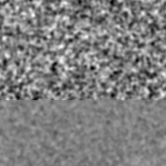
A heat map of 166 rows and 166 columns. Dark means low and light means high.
The field is mottled with small blotches. Overall the values sit about 50% of the way up the scale. A horizontal seam about 60% of the way down splits the table, and the bottom part is calmer. There is no overall slope.
